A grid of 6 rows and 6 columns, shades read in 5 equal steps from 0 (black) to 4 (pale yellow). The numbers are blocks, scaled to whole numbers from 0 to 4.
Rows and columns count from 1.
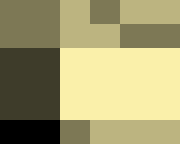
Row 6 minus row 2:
-2 -2 -1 0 1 1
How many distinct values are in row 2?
2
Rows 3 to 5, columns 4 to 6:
4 4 4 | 4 4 4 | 4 4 4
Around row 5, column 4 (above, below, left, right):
4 3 4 4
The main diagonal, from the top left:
2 2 4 4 4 3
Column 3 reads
3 3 4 4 4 2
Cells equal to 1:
6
